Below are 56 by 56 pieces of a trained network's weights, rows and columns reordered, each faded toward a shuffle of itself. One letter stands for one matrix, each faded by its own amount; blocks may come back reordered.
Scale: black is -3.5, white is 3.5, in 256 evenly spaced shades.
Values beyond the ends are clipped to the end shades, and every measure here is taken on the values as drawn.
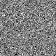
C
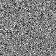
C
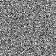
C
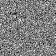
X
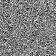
C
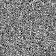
X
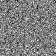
X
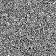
X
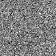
C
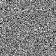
C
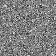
C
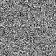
C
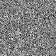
C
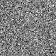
C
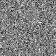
C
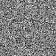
C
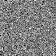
X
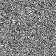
C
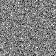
X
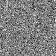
X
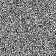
X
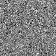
C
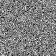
X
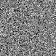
C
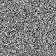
C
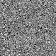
X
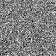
C
